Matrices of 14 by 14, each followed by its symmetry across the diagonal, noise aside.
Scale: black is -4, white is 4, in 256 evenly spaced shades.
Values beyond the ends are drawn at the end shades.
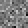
symmetric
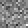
neither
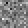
neither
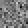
neither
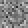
symmetric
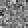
antisymmetric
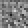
antisymmetric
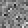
symmetric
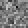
neither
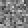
antisymmetric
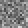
symmetric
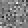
antisymmetric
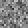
neither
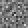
symmetric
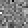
antisymmetric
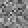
antisymmetric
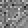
symmetric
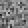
neither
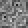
symmetric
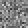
neither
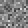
symmetric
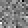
antisymmetric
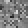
antisymmetric
